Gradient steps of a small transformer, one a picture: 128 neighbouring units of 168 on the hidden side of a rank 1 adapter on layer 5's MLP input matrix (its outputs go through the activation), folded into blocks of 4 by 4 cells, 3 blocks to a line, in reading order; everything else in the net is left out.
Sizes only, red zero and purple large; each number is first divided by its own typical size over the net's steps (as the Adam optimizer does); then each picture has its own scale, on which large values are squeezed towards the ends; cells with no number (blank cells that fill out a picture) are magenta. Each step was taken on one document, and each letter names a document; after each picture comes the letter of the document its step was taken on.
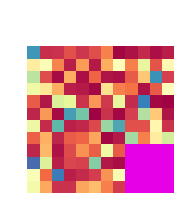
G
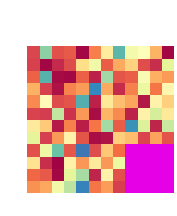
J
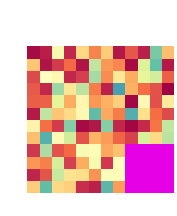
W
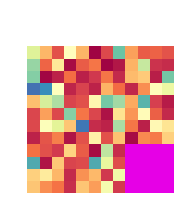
G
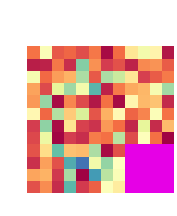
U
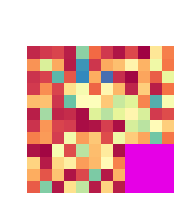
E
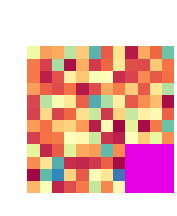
G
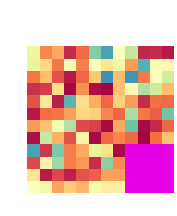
W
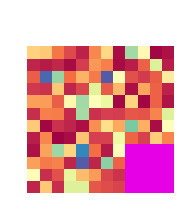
J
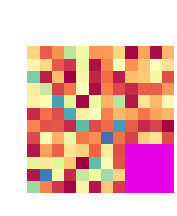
G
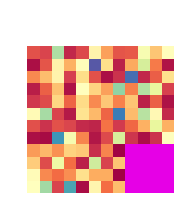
U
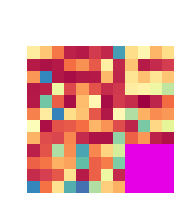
J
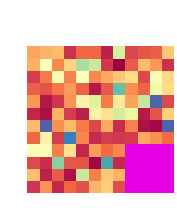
E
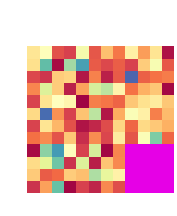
E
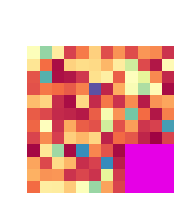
J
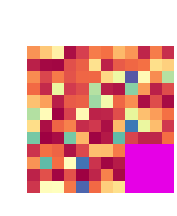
J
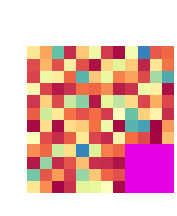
W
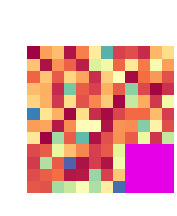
U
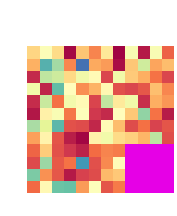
W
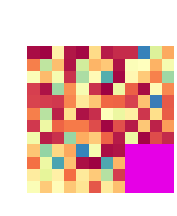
E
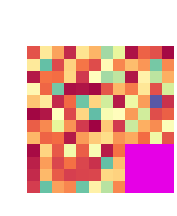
E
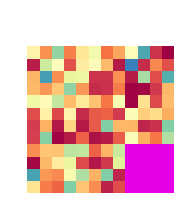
W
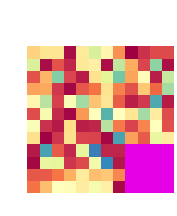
W
